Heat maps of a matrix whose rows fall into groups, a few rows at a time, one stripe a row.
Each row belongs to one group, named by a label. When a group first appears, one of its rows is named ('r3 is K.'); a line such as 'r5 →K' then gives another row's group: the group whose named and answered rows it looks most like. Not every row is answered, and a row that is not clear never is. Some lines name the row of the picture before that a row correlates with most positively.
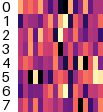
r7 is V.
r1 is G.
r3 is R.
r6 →G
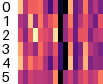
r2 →R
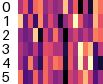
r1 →R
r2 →V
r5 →V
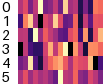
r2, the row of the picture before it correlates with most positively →2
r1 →V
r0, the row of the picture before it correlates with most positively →0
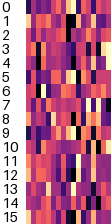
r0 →G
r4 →V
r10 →V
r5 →G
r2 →R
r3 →V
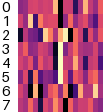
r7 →V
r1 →R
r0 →R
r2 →G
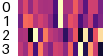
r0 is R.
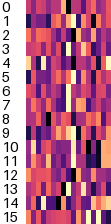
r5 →G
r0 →R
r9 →G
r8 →V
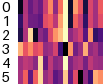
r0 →G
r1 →G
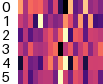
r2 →G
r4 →G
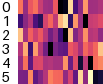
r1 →G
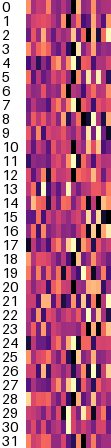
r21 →V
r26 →V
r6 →R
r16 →V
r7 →G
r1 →R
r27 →G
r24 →G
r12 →V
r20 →V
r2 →V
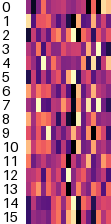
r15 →G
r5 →G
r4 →V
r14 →G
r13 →R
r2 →G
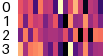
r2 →V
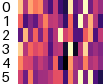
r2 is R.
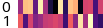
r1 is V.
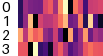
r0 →G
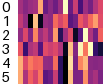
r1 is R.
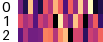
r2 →G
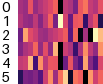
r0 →R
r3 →R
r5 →G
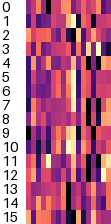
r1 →G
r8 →V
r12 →V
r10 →G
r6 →G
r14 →R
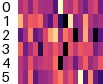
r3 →V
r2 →R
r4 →R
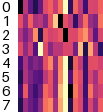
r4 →G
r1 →R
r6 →G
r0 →G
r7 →G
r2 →V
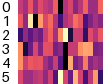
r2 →G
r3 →V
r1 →R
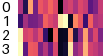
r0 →R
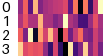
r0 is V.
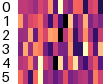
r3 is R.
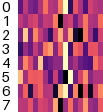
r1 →R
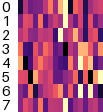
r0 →G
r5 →V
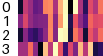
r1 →G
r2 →G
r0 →G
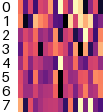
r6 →R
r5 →R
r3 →V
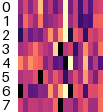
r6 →G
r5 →V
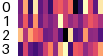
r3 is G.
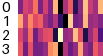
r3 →R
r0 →R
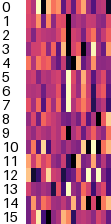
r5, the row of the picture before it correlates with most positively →2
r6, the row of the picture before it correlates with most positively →2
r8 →V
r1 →R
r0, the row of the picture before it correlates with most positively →2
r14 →V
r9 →R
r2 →R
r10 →V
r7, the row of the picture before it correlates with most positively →2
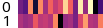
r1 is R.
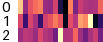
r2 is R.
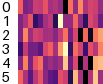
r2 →V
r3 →G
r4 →V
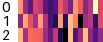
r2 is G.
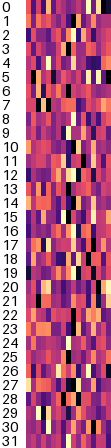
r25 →R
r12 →G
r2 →G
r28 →G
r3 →R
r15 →R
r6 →R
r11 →R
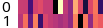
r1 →V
